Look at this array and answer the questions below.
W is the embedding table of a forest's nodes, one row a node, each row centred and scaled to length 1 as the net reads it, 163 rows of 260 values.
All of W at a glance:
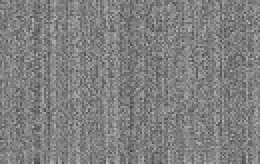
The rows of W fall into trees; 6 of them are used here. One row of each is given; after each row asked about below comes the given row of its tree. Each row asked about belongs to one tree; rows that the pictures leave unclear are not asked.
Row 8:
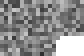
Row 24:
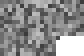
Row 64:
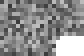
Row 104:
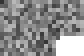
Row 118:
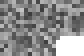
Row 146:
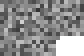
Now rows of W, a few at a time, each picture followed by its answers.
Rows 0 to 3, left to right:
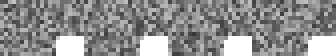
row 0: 118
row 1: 64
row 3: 8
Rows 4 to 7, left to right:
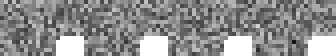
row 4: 24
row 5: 64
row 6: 8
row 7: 64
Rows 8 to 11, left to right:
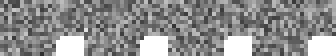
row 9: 64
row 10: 118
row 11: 64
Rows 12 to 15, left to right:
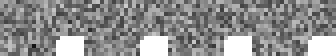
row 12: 24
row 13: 118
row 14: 118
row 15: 8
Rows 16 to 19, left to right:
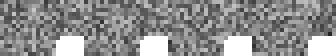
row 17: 64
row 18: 8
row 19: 8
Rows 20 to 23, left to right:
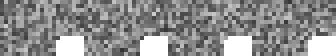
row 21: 24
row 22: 8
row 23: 146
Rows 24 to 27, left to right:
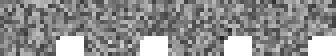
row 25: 8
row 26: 24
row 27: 24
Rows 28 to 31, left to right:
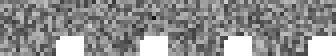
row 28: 24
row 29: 104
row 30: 24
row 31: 24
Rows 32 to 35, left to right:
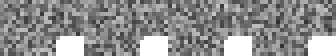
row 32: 118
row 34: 118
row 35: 118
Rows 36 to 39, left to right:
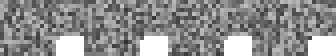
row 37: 104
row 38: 64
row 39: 24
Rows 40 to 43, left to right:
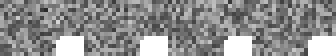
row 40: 8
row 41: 8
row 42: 24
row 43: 118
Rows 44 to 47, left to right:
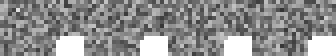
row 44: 64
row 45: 118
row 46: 8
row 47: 104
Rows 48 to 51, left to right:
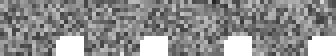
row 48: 64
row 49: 8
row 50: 64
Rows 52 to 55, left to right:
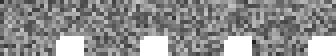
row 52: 146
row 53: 118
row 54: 8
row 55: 8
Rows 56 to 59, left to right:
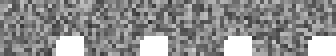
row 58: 24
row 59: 24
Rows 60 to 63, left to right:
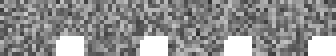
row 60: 64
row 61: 64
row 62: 8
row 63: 24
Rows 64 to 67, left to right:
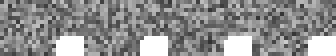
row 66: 104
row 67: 8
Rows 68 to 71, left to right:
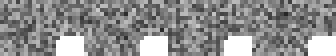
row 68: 24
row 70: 104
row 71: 118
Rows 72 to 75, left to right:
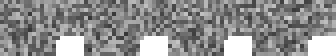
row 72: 24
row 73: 8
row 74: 24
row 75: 104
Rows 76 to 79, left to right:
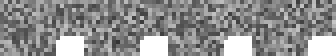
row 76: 24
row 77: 118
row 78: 8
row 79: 64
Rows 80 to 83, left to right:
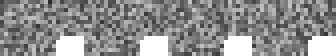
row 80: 146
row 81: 8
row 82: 64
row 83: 24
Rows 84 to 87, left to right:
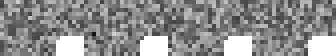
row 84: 8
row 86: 24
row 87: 118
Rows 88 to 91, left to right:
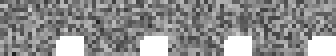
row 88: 64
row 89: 104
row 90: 118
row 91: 64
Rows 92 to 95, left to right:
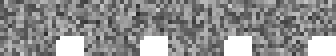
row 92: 24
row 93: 118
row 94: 24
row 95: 8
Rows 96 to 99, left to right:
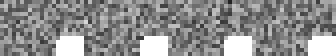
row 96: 64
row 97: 24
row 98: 118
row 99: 64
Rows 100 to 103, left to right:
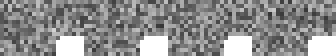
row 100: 24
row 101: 118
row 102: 64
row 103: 118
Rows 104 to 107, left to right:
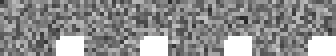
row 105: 118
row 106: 146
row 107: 118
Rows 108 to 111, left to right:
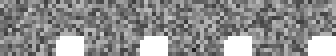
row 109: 64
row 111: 64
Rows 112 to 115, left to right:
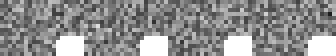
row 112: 118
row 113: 118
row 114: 146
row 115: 64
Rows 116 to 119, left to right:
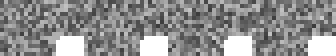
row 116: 8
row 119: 64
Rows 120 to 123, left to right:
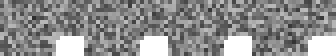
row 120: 8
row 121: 64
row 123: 104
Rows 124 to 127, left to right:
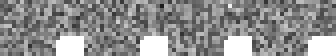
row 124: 118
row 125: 118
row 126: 24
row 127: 8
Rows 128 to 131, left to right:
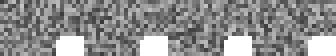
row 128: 118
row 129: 64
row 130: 24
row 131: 64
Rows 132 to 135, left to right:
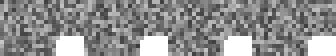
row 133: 64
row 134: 8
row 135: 64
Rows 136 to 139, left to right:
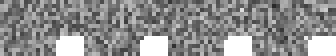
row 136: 64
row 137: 24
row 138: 146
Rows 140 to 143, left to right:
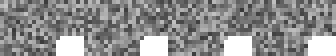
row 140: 64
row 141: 24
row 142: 8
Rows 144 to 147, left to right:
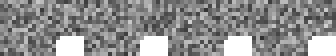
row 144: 118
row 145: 8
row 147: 24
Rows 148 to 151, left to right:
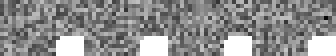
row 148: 24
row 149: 8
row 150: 64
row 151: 146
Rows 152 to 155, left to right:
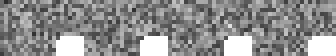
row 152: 104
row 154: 24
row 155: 64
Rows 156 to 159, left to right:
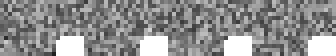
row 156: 24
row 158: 24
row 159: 64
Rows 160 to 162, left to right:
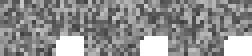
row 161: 24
